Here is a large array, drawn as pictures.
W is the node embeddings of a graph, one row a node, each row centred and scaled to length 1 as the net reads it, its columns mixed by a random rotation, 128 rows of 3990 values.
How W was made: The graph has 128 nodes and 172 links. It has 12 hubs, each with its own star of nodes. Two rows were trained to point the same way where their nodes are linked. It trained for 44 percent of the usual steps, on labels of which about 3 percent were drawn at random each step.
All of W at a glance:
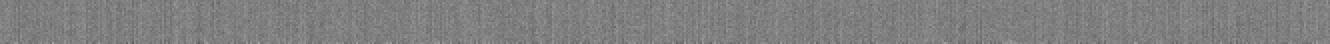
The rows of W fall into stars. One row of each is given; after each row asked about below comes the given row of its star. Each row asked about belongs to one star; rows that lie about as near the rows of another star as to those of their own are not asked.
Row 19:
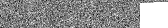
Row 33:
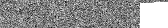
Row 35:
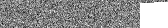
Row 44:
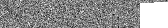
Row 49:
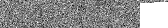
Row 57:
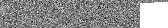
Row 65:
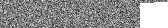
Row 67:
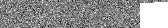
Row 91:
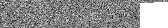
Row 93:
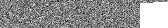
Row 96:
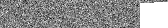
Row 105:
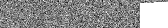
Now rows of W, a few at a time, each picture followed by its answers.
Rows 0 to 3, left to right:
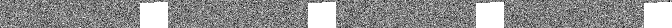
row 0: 49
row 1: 105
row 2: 96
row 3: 19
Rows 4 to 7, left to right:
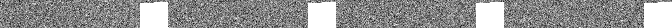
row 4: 19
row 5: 93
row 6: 19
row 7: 33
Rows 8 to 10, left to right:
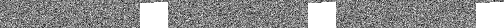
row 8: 57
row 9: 93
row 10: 19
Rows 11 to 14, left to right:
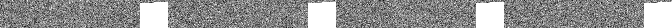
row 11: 96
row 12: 93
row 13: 91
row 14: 93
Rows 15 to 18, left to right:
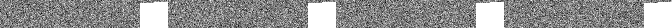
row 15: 93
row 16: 67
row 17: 57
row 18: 65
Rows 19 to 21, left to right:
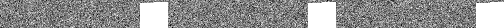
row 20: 49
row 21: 96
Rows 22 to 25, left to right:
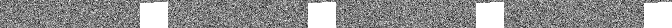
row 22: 105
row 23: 49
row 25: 91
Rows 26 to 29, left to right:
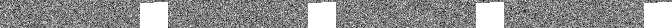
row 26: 96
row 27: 35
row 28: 91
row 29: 33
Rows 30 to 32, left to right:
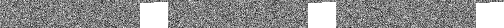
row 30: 49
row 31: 57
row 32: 91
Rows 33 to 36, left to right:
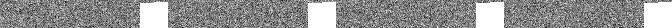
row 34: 91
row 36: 67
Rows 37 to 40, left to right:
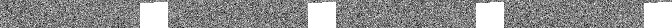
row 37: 33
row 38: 96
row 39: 67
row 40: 19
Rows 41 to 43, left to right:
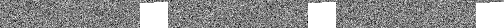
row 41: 91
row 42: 67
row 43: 105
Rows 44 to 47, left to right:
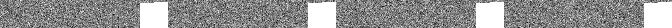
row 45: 65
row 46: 57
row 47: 91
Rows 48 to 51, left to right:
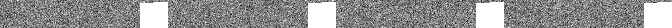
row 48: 44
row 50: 35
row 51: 33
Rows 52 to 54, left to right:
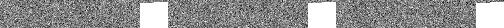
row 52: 93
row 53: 49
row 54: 96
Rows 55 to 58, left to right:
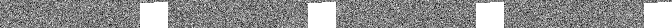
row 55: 93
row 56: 91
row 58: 35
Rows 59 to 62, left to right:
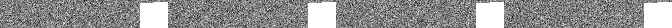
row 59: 105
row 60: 19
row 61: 44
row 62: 19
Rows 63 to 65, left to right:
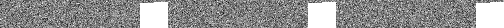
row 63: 35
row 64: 96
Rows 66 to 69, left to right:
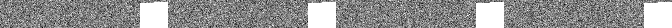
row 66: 67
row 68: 57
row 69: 35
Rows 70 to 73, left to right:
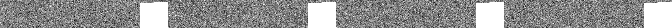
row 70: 33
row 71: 96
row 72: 93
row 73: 57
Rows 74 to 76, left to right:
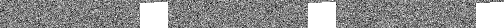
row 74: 105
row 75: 57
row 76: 96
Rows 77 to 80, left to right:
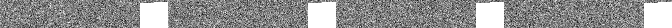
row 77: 33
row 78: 44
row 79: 49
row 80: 91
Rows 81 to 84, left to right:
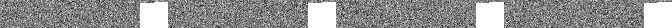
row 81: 44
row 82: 44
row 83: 33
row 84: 57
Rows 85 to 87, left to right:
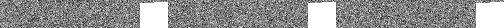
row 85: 35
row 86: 96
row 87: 93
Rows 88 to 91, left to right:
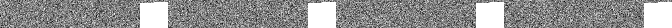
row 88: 49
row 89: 57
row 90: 57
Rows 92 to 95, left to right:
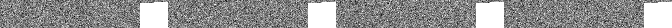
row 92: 93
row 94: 33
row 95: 91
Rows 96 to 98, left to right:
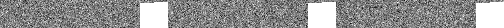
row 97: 57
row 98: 105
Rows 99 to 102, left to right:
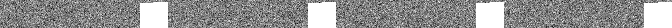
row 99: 19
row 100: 65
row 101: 93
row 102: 67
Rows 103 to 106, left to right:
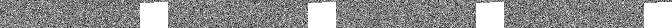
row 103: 67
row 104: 67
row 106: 33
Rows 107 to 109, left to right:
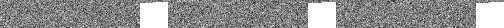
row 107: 49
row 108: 67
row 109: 93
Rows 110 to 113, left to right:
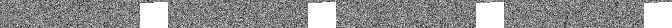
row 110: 35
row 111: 93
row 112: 49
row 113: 96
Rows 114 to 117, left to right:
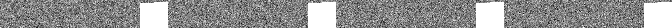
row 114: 96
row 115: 44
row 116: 49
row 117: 49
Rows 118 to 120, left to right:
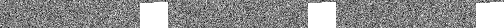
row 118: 19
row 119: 33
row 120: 49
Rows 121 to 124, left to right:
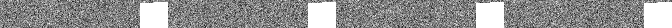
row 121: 44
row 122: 49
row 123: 35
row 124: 44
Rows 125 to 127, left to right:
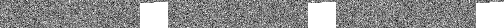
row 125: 96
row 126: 44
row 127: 44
